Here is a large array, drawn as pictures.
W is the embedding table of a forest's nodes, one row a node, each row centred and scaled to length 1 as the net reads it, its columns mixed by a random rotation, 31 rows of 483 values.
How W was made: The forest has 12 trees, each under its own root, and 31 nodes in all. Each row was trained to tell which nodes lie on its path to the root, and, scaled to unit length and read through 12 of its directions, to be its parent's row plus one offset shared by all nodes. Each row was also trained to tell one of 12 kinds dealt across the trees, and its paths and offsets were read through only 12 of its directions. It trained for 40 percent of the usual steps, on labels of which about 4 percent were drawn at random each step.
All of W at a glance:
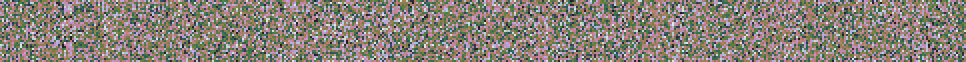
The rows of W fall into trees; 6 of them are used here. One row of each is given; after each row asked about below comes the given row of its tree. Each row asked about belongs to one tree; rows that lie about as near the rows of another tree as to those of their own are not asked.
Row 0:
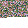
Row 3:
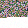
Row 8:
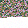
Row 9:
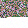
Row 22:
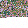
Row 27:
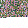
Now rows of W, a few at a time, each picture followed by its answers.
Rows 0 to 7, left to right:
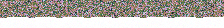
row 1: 8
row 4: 27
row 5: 3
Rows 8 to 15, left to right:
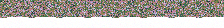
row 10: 27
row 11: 0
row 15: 27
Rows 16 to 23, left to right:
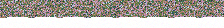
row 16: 8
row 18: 8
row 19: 8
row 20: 9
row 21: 3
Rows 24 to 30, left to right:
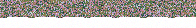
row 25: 3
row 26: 0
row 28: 3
